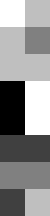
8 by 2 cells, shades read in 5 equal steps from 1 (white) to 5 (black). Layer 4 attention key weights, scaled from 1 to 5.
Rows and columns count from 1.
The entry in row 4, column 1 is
5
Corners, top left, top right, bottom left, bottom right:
1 2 4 2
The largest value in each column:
5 4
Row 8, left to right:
4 2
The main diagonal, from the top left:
1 3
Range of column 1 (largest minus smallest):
4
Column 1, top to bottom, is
1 2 2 5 5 4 3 4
